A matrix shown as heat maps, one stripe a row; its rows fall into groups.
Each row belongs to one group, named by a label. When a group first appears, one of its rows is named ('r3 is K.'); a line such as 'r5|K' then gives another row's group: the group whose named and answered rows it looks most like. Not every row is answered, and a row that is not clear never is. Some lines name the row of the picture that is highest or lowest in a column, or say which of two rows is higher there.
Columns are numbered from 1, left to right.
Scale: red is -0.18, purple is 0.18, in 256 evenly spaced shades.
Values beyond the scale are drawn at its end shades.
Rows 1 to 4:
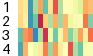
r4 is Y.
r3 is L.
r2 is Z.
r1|Z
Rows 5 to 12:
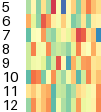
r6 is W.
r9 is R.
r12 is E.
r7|R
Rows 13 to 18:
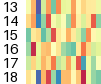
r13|Z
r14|Z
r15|L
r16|E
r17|Y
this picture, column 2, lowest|16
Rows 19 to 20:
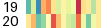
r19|Y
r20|Y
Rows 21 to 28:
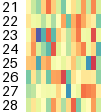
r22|R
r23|Z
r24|R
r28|L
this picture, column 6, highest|23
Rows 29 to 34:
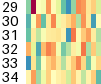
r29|E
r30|L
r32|W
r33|Y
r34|Z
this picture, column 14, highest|30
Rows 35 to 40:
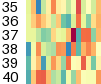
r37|L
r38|R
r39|L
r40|E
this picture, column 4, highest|39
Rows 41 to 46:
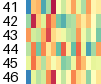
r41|L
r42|E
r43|W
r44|Y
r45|E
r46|Y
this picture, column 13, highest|44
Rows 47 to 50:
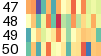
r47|Z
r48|Z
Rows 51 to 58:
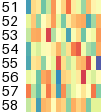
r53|E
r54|Y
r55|R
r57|W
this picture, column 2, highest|57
